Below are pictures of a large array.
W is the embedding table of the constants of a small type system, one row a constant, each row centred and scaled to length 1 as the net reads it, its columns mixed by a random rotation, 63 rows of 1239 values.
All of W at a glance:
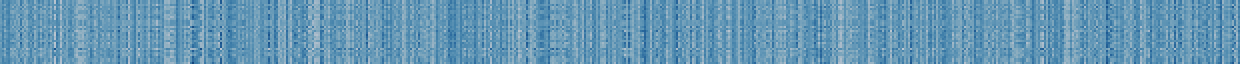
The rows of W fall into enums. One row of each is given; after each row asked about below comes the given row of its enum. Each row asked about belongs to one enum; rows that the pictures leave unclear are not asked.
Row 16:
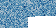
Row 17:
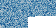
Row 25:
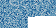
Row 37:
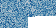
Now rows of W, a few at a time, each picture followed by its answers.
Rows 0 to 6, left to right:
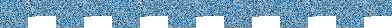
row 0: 37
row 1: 16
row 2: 37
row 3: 16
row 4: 25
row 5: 37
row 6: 16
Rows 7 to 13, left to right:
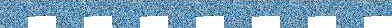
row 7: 16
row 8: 37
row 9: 17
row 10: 16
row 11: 25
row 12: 25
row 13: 16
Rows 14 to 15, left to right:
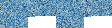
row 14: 16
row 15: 37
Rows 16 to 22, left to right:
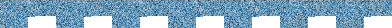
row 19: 37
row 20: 37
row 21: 25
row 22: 25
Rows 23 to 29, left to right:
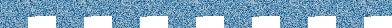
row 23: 37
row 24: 37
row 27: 16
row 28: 25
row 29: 37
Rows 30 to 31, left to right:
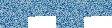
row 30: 17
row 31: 17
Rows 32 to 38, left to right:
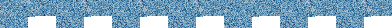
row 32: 16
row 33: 37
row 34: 37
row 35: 37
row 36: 17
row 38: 37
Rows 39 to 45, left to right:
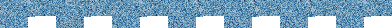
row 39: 16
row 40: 25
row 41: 16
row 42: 37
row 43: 37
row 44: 37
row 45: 16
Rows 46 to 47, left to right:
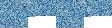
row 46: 16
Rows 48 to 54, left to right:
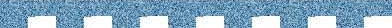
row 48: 25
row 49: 25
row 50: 16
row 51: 17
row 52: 16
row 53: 25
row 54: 17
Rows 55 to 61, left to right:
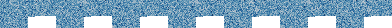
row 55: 25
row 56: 16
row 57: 17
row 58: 16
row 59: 37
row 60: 16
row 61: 37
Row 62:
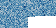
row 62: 16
